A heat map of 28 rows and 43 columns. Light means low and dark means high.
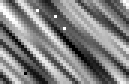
Ninth with the lowest average: top left. Lone odd cells: 4, 1 higher and 3 lower than their neighbours. Mirror symmetry: none. Slope: none. Grain: diagonal, down to the right.
